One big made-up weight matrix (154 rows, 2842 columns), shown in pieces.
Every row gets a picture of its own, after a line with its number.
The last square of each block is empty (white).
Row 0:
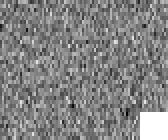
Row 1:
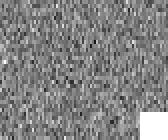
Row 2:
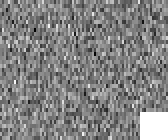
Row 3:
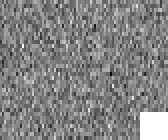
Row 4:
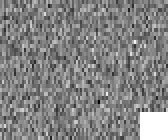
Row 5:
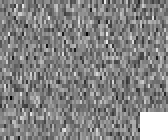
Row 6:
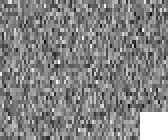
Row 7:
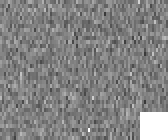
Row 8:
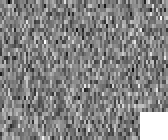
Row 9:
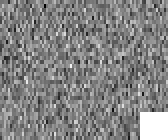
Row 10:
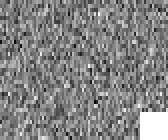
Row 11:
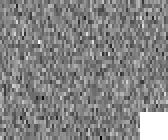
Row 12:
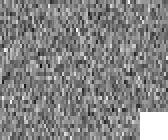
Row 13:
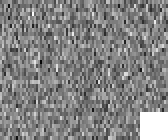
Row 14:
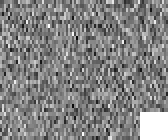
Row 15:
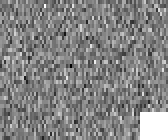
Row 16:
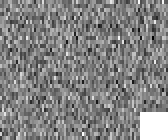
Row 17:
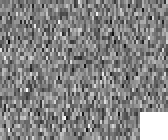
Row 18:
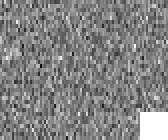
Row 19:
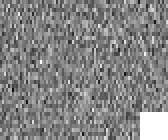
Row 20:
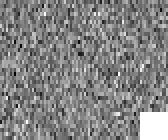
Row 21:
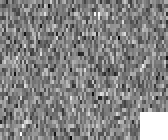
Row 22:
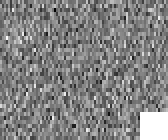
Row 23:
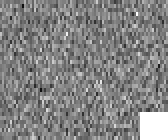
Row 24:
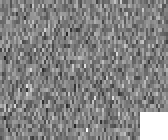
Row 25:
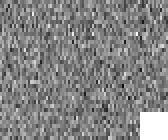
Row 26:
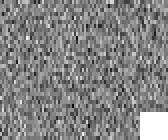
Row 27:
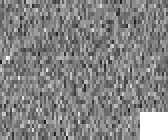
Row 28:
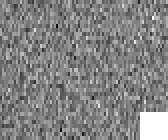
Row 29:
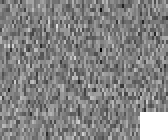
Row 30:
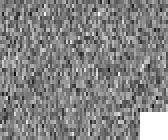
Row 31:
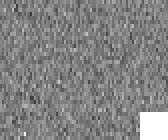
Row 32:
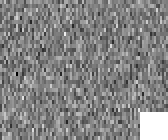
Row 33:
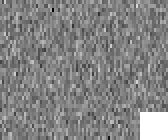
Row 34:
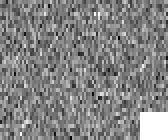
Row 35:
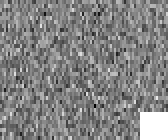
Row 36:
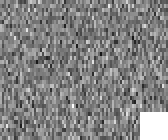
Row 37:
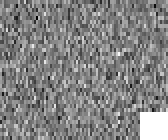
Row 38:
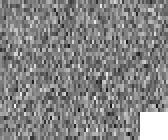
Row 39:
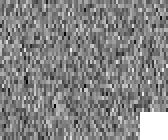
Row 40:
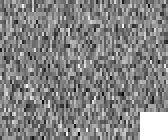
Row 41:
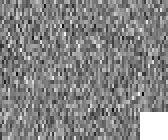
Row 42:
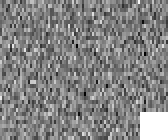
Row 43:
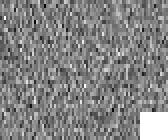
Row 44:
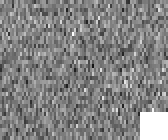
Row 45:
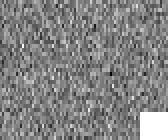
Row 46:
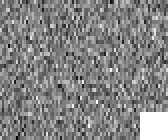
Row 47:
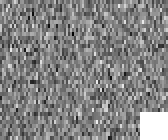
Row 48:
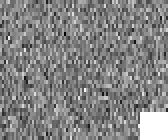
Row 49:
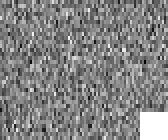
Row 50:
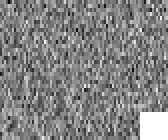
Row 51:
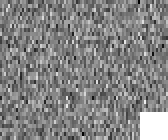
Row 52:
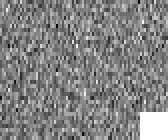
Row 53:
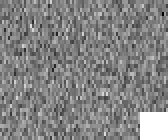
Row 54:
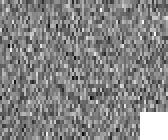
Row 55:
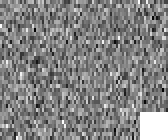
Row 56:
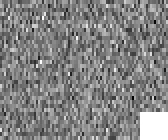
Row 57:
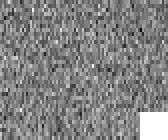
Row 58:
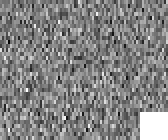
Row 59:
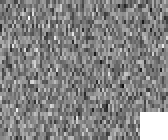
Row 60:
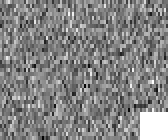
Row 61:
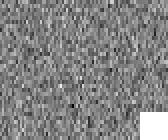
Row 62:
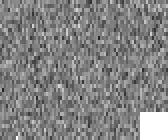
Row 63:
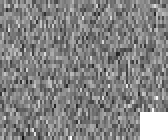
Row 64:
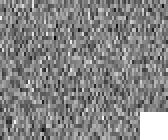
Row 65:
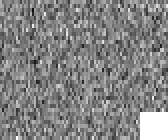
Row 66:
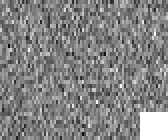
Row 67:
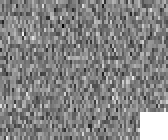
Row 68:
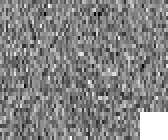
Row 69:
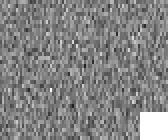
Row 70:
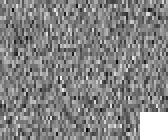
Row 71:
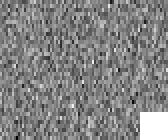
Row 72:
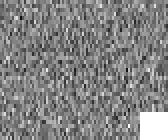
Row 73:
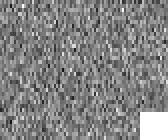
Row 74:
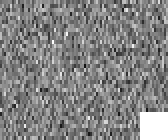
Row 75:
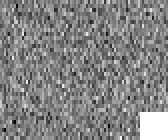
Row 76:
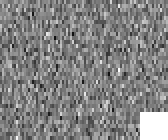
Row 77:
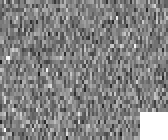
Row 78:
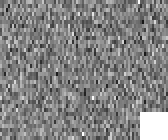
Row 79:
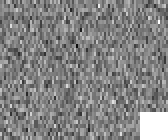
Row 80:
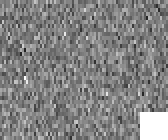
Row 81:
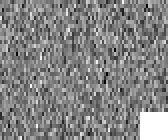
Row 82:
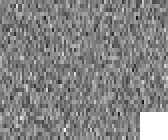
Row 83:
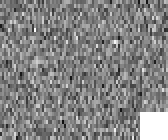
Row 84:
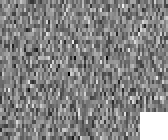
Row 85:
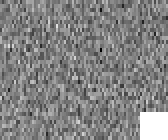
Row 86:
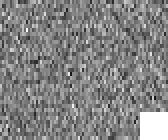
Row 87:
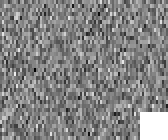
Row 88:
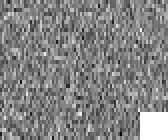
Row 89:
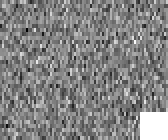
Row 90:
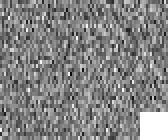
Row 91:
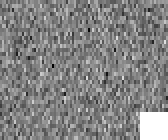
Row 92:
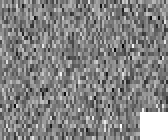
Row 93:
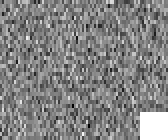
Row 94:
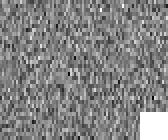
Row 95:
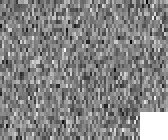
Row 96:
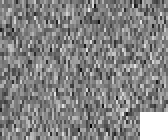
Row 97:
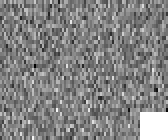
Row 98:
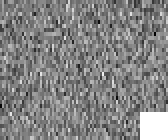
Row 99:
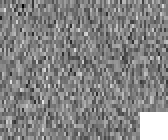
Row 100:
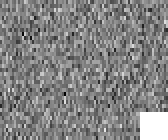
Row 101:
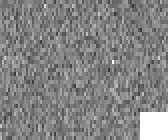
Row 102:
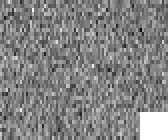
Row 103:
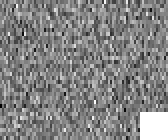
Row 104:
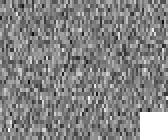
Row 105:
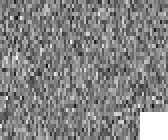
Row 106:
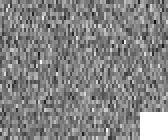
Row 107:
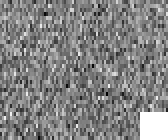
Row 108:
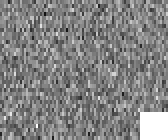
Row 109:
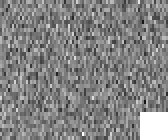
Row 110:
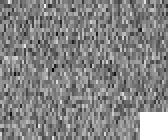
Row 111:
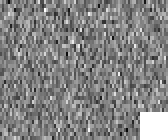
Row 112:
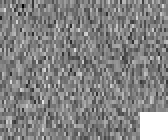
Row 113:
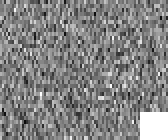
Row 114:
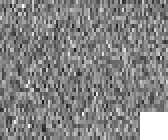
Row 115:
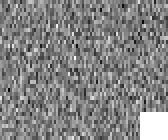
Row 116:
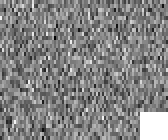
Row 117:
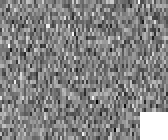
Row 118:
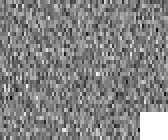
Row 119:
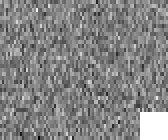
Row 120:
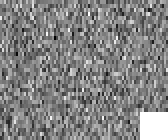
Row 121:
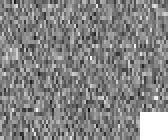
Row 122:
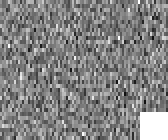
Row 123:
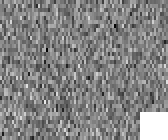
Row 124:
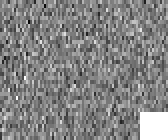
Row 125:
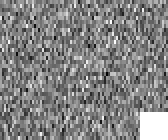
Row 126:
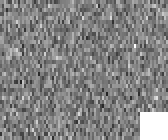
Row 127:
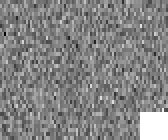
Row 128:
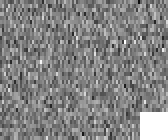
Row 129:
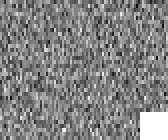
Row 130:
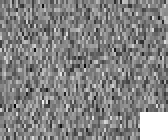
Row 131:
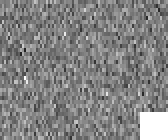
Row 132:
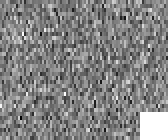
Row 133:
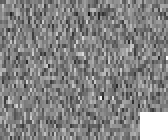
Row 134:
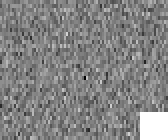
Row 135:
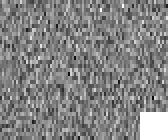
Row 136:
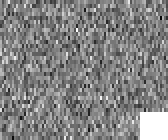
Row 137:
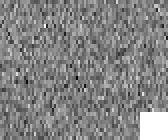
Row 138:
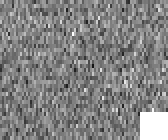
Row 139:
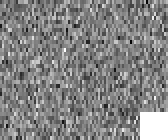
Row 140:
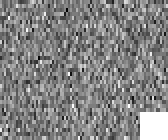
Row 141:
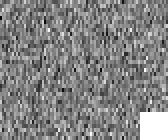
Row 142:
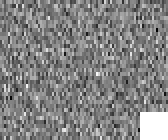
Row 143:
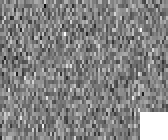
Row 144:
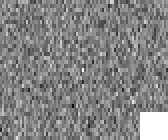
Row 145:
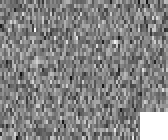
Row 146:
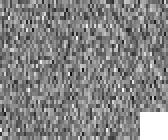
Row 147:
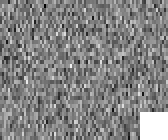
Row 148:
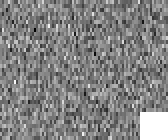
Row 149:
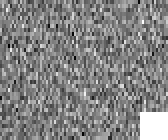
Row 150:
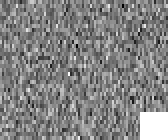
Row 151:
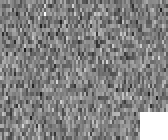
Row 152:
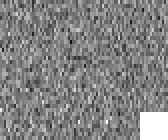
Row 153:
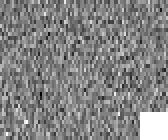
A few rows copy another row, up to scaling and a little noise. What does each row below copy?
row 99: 112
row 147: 9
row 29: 85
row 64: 116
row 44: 138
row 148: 2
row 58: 17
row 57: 102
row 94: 135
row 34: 21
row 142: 118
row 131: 80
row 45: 3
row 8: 50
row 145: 83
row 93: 26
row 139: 95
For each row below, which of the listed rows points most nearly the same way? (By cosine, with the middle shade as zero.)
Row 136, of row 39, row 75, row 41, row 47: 39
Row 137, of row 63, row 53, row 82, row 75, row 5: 63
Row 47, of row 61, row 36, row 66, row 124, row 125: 66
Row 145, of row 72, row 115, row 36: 72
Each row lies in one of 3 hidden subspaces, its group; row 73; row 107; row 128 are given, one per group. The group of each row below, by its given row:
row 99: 73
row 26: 128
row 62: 128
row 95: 128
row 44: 107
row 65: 128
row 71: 128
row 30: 107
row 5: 73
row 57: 107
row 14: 128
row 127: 107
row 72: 107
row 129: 73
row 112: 73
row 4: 107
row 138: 107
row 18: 107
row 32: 107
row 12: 107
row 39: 107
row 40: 73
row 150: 128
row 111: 107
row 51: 128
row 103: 73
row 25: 128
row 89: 128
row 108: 107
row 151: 107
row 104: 73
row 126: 107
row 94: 128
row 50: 107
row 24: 73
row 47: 128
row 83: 128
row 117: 128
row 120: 73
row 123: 73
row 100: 73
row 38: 73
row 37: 107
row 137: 107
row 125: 73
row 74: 73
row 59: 128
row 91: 73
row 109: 128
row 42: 128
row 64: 73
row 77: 107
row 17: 73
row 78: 128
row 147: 107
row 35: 107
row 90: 128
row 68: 107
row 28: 128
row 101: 107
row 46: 128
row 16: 128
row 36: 128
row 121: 107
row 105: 107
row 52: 128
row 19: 128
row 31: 73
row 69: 128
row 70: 73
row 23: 73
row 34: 107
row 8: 107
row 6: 107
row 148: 128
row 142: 73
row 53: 107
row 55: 128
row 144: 128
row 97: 107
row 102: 107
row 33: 107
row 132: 73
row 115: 128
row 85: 128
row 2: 128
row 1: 107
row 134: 73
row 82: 73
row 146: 128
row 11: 73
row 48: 107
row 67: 73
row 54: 128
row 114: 73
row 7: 128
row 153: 107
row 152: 73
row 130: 73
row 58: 73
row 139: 128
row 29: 128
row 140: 128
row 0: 128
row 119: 107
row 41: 107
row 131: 107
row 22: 73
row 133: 107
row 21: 107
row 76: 128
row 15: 107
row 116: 73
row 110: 107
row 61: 128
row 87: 107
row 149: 128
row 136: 107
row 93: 128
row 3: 107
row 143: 107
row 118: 73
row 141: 73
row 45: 107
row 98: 73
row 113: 107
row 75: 73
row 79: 107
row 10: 107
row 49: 73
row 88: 107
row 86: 128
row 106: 128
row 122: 128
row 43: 107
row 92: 73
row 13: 128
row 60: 107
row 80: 107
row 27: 107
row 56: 128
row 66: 128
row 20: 107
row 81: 73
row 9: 107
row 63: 107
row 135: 128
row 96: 73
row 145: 128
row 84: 128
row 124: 107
